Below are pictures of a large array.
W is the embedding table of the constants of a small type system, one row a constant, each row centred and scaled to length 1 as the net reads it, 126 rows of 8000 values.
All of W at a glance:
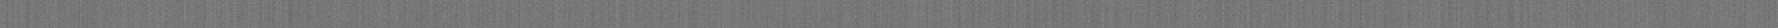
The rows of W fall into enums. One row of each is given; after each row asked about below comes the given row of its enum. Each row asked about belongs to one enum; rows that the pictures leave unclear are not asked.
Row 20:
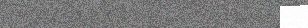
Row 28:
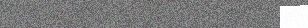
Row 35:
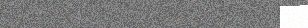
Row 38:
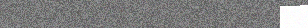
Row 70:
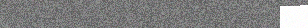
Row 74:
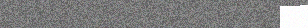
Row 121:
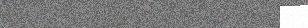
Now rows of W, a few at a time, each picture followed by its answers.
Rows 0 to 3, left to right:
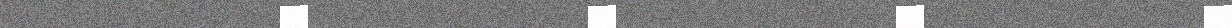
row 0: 121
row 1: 38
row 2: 70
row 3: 35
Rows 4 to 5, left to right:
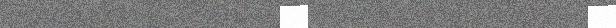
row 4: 20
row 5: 70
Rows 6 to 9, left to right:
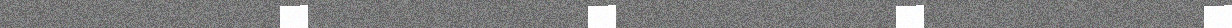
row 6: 74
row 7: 70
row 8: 74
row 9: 121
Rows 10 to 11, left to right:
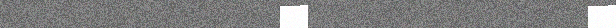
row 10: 121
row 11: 28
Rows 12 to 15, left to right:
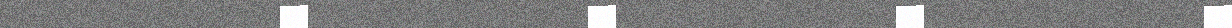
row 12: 35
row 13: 28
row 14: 121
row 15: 38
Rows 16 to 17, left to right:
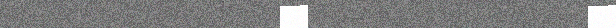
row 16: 35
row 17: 70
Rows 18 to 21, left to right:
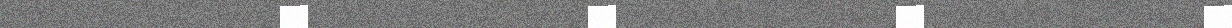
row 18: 74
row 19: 74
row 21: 20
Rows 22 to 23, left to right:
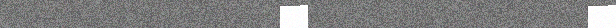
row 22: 70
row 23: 121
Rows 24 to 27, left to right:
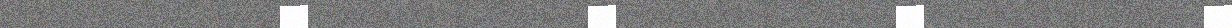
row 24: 74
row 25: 20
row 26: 20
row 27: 70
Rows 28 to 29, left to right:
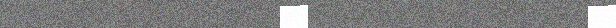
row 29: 38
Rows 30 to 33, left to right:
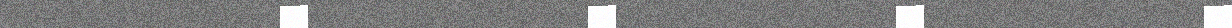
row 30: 70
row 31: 121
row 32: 35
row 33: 35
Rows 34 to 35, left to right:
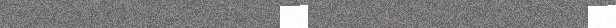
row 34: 20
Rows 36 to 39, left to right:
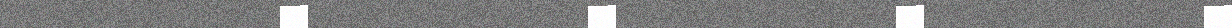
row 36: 28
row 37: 35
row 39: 28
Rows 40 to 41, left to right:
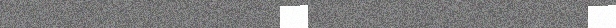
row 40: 28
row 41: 121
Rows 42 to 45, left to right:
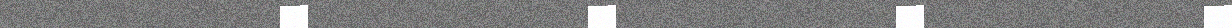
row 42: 38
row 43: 35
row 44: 121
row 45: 121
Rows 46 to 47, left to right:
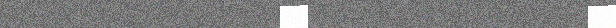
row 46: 35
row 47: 70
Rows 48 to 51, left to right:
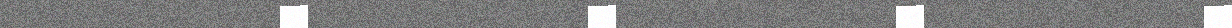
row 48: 74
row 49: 74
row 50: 20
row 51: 121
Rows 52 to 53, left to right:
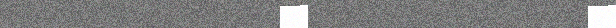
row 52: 38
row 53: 74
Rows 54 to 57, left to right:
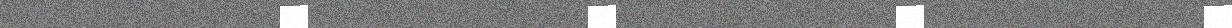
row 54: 121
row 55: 38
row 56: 121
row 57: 38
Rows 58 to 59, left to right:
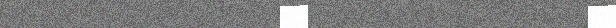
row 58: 35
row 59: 20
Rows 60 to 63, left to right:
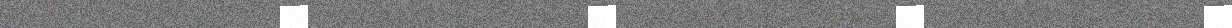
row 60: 35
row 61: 20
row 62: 20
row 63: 20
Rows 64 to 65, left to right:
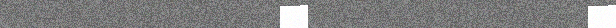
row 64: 70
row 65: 70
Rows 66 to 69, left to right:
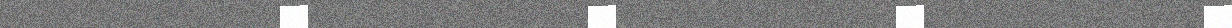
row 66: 35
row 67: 121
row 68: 70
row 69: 74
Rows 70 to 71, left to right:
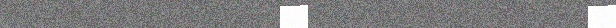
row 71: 38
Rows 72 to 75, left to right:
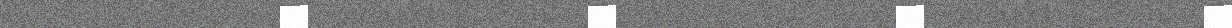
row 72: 121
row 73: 20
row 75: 20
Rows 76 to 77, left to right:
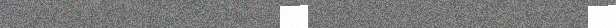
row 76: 20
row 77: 74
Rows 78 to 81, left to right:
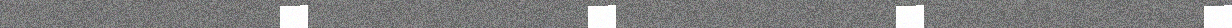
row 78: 28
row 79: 28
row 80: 38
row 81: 20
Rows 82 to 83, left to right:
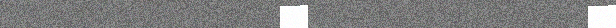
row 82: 28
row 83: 70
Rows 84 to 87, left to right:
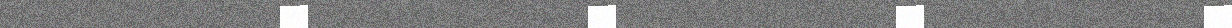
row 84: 35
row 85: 20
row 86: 70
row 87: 20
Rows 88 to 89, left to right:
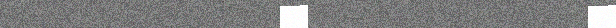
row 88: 35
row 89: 70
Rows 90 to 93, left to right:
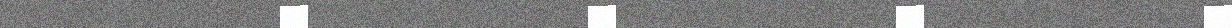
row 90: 28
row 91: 28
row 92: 38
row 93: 20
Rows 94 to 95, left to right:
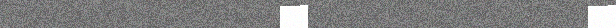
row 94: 20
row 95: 35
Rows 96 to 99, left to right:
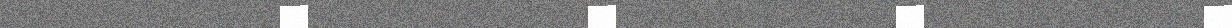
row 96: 74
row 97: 35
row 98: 20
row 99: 121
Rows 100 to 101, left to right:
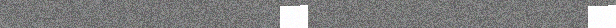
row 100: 70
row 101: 74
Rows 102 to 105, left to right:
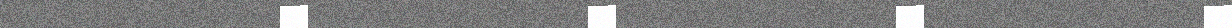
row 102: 121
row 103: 38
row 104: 38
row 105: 35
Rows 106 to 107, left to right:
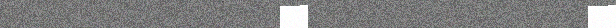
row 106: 35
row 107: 74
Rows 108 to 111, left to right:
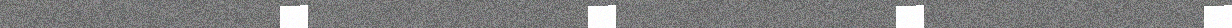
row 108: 20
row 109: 28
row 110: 28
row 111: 121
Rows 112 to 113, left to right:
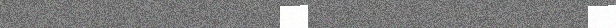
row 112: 121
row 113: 74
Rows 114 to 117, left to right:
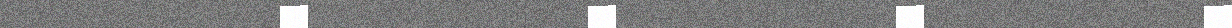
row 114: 74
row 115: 28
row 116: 70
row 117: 35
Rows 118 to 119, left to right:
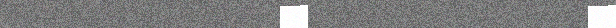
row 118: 70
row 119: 74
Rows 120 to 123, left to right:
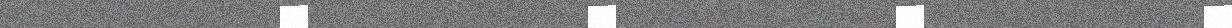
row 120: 35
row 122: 20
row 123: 70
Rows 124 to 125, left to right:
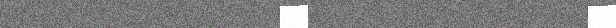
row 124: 35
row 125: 121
